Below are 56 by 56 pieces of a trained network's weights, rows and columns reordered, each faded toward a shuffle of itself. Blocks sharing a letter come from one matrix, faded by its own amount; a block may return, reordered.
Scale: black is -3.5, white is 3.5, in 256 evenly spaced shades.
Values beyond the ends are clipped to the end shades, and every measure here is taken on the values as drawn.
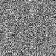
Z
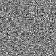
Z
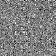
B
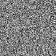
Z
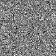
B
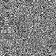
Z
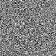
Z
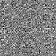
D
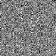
D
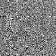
D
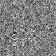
D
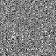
D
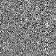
D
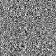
Z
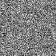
Z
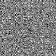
B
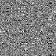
D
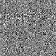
D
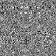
D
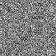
Z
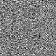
Z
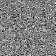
D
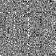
D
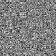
Z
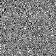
B
